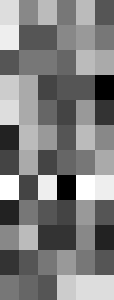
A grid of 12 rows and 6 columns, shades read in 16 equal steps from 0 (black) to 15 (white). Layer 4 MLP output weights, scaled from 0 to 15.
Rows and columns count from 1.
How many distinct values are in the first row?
5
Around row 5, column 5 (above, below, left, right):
5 11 4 3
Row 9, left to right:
2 7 5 4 9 5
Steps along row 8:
down up down up down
